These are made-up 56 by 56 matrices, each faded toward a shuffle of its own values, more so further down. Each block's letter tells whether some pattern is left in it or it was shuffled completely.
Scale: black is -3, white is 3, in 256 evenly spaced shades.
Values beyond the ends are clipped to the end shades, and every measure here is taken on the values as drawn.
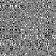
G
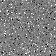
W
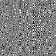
G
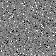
W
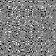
G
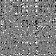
G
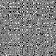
G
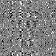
G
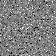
W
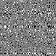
G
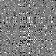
G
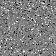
W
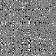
G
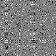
G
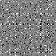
G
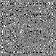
G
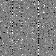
G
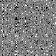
G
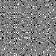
G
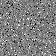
W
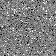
W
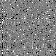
G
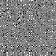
G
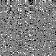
G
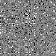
G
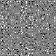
G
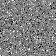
W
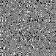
G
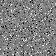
W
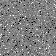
W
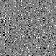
G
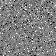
W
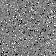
W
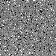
W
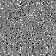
G
